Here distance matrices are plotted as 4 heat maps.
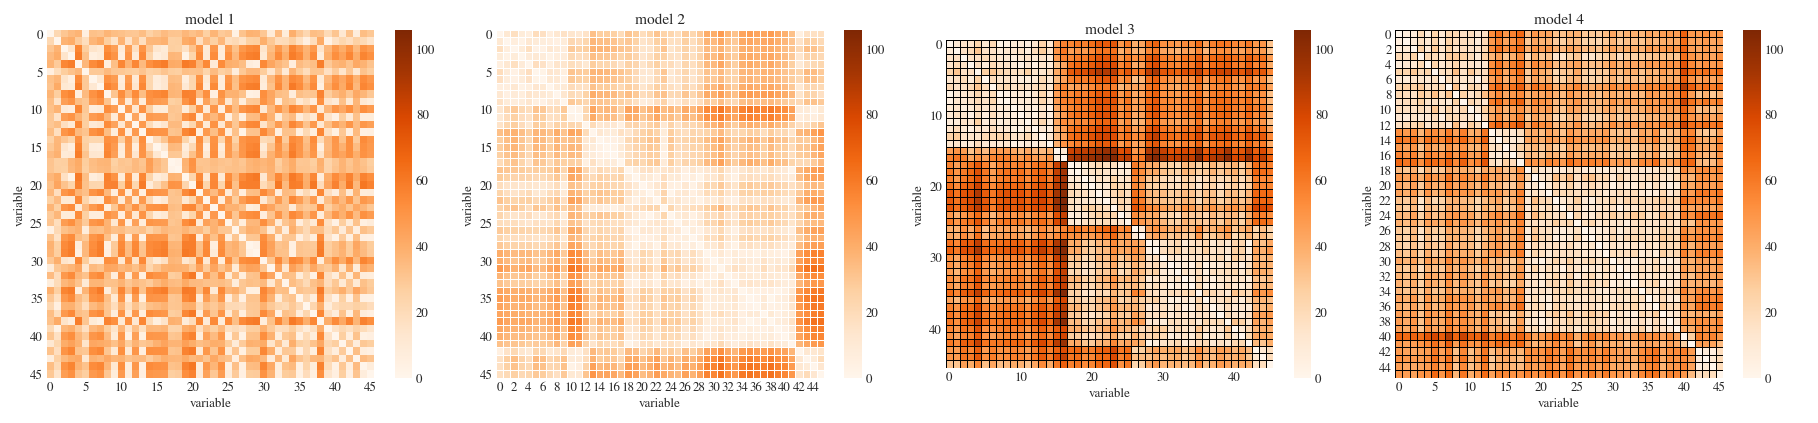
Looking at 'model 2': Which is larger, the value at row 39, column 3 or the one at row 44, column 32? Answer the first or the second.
the second
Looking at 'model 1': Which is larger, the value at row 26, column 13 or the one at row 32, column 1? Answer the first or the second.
the first
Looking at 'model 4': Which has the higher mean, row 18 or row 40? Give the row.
40
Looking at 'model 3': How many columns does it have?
46
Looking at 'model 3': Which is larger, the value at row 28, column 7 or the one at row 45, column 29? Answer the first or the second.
the first
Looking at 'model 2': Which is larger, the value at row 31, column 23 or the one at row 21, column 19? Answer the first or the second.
the first
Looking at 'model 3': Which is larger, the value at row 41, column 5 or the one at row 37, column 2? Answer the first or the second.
the second
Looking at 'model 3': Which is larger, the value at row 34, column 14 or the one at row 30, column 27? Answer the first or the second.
the first
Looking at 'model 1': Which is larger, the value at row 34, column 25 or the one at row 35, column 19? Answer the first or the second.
the second
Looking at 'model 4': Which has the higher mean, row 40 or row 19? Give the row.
40
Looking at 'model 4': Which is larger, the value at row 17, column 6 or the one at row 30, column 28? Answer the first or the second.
the first
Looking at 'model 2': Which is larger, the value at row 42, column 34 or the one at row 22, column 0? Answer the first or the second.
the first
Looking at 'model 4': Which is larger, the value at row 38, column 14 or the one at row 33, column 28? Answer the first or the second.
the first
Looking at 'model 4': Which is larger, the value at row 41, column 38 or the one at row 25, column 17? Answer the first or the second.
the second
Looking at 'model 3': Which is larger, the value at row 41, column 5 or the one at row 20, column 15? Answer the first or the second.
the second
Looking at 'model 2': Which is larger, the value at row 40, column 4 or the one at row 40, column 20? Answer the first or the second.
the first
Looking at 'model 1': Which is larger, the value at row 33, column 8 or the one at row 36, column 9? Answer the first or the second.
the first
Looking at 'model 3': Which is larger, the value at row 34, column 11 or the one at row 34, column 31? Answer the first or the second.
the first
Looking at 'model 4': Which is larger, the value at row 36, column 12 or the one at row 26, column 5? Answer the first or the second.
the first
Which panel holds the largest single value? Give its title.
model 3
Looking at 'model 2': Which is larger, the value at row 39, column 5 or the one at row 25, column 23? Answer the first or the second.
the first
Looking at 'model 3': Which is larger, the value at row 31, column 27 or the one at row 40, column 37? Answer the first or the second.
the first
